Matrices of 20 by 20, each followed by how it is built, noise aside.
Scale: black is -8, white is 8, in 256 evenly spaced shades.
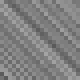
Toeplitz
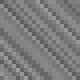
Toeplitz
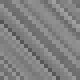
Toeplitz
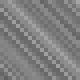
Toeplitz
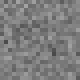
noise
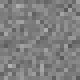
noise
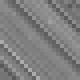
Toeplitz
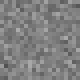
noise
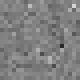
noise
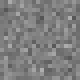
noise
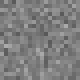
noise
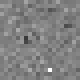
noise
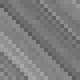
Toeplitz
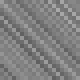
Toeplitz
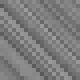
Toeplitz
